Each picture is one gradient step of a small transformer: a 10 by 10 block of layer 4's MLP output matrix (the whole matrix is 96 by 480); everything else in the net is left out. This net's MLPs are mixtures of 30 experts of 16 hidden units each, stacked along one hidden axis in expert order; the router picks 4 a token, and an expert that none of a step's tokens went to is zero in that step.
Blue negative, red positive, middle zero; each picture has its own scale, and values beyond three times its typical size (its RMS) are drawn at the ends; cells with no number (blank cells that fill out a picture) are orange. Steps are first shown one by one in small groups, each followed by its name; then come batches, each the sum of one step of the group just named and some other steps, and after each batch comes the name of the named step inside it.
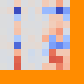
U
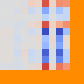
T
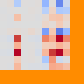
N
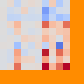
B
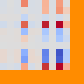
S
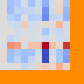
S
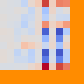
T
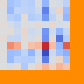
T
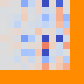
T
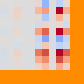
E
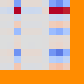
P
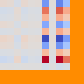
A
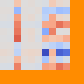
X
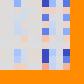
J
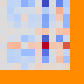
E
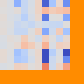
J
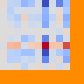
P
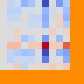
X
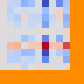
P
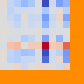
J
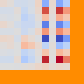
A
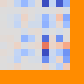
J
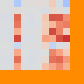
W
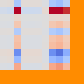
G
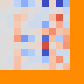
W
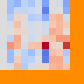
W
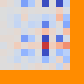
G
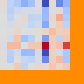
W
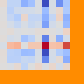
G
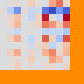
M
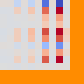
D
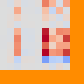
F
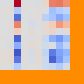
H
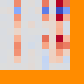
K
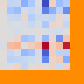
M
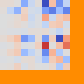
M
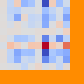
H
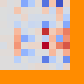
F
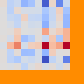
F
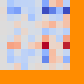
M
